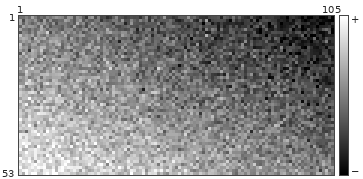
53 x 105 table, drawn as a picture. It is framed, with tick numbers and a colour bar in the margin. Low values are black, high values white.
The bottom left is the ninth with the highest average. The values follow a bell shape. The halves do not mirror each other. There is an overall slope up to the bottom left.
